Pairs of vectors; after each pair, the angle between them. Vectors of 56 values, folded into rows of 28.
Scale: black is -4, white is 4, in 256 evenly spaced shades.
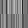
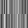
partly aligned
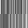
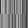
nearly opposite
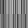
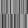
orthogonal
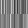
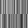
partly aligned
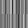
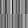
nearly parallel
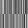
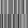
orthogonal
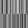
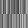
nearly opposite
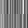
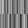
partly aligned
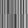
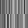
orthogonal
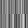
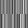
partly aligned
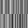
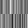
nearly parallel
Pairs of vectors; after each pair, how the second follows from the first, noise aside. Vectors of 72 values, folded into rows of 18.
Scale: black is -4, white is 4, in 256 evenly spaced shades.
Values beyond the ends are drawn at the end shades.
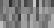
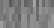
shrunk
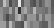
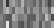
wrapped around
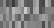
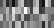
scaled up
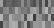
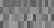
shrunk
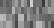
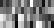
scaled up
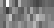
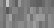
shrunk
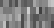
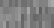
shrunk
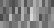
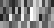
scaled up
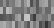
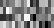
scaled up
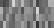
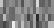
wrapped around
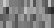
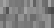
shrunk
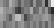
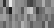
wrapped around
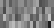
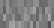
shrunk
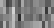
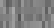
shrunk
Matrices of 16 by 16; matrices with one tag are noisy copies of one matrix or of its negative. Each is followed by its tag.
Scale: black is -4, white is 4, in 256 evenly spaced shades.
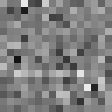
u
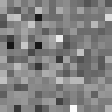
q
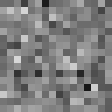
u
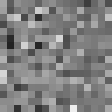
q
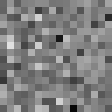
q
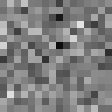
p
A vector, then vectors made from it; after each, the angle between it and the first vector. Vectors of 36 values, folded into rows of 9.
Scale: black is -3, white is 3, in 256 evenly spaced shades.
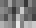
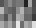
nearly parallel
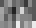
nearly parallel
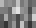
partly opposed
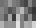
nearly parallel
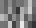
orthogonal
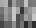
nearly opposite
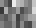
partly opposed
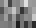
nearly opposite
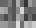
nearly parallel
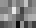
nearly opposite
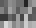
partly aligned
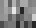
nearly opposite
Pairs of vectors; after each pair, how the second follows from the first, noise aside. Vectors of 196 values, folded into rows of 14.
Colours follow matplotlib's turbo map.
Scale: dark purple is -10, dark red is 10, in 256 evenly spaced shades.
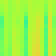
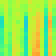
scaled up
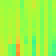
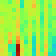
scaled up
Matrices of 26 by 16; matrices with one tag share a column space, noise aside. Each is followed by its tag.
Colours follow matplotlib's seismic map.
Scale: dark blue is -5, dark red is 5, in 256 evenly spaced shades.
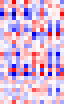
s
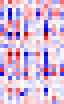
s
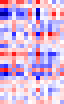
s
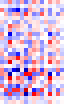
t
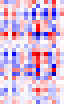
s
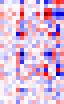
s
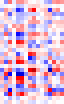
t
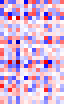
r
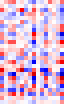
t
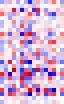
t
